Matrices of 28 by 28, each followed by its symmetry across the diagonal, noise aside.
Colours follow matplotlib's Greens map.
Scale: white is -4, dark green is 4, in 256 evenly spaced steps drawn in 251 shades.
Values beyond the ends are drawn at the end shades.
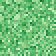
symmetric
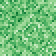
symmetric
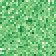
symmetric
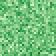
neither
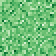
symmetric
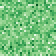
neither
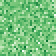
neither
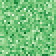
neither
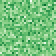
neither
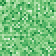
symmetric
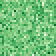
neither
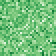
symmetric
